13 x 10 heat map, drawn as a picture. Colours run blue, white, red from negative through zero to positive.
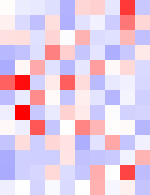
The middle left is the roughest part. The ninth with the lowest average is the bottom left. The middle left is the ninth with the highest average.
